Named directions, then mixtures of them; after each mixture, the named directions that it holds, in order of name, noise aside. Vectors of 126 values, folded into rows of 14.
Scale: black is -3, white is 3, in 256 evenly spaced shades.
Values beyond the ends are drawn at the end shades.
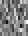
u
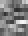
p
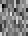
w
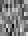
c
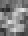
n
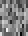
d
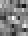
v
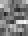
p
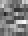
p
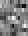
v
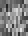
c, n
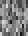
d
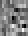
p, v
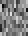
w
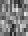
c, d, v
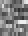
c, p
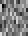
w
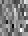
c, u
